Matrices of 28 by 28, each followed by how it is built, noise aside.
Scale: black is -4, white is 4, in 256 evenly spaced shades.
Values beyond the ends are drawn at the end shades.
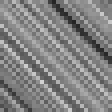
Toeplitz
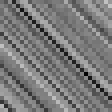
Toeplitz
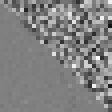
upper triangular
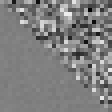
upper triangular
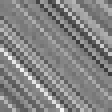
Toeplitz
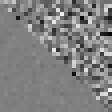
upper triangular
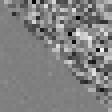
upper triangular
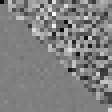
upper triangular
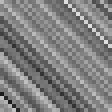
Toeplitz
